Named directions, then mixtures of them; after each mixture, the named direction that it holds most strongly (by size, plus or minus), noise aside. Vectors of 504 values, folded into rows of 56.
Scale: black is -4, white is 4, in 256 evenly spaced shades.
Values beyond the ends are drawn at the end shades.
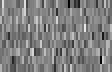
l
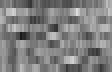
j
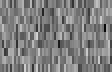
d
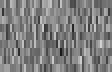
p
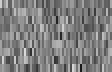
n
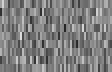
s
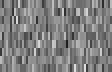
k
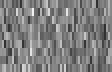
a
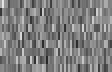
s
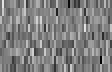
l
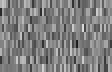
s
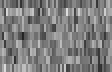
a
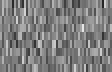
k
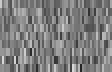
n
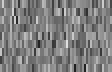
k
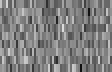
n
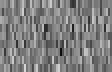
p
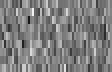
a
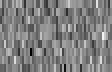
a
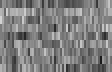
j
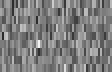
k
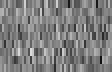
l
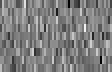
l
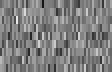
k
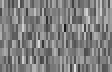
s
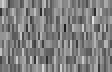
s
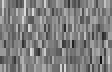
l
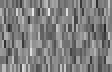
a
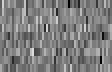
l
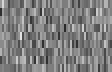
s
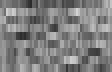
j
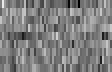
l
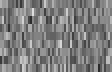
a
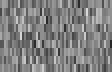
s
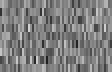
s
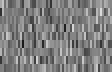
s
